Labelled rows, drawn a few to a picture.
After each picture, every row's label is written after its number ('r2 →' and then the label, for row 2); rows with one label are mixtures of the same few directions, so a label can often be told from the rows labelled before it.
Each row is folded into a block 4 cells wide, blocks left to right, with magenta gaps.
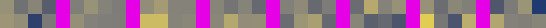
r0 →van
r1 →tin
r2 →tin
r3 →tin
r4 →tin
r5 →tin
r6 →tin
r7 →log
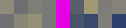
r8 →tin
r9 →tin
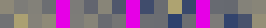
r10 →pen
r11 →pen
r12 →pen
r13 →tin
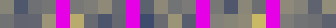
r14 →tin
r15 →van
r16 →tin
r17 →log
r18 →log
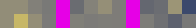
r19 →tin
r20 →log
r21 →pen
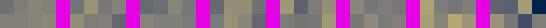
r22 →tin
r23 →tin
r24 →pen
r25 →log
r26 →log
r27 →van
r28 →pen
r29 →pen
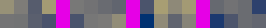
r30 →log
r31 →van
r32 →pen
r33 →van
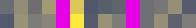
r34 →pen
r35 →pen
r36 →pen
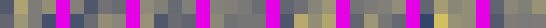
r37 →log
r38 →tin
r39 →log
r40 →log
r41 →log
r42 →log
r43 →pen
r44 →pen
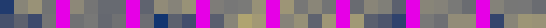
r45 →pen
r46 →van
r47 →tin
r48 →van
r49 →van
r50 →van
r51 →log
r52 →van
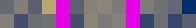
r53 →pen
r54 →pen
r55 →van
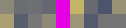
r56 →log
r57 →log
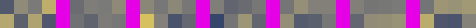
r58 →van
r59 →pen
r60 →van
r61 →tin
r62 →tin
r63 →van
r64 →tin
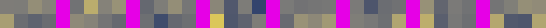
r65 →van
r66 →tin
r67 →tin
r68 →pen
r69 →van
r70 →tin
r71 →pen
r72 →tin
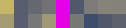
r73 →log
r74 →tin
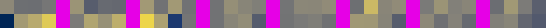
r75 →van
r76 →tin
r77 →van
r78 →tin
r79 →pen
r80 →tin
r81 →tin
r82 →log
